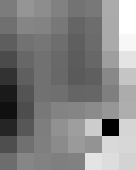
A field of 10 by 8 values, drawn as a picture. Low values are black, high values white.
Odd patch: rougher, in the bottom right. Stripes: none. Slope: up to the right. Average level on the scale: 50%.
